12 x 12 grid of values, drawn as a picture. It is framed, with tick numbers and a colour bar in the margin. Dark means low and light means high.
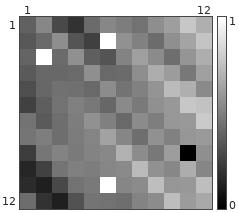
Values rise toward the right. The grain runs diagonally down to the right. Four lone cells stand out: three far higher and one far lower than their neighbours. The middle left is the smoothest part.
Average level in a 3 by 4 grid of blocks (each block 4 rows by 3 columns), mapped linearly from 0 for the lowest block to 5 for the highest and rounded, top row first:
2235 | 2335 | 0344
